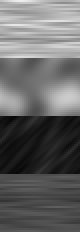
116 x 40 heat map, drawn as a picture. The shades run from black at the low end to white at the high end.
The table splits into 4 rows of 1 panel. Panel 1,1: high, streaked across. Panel 2,1: middling, smooth, strong in contrast. Panel 3,1: very low, slanting up to the right, faint in contrast. Panel 4,1: low, streaked across, faint in contrast.
